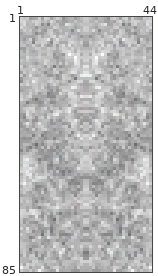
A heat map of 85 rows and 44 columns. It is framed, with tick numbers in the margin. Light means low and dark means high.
It is mirror symmetric from left to right. On average the colour sits 30% of the way up the scale. No overall slope runs across the table. The values follow a bell shape.
